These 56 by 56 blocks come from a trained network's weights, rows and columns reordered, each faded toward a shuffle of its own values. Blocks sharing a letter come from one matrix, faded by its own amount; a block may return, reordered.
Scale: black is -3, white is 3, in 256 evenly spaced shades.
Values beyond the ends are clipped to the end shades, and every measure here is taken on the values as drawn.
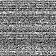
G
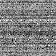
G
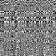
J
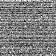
G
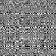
J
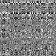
J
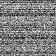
G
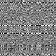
J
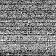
G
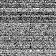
G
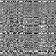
J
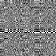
J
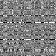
J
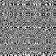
J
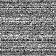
G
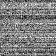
G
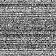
G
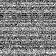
G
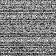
G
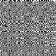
J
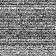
G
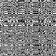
J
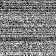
G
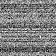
G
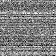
G
